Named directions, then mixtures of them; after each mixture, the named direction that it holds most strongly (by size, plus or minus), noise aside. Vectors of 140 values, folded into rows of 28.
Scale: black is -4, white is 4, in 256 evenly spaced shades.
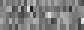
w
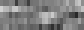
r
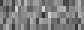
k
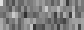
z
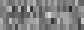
w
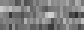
r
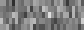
z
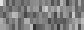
z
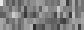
z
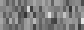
w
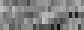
r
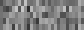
w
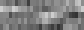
r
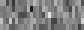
w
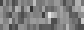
w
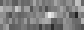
r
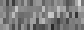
k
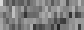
z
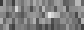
k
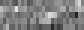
r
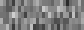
z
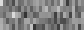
z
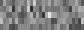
w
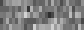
z
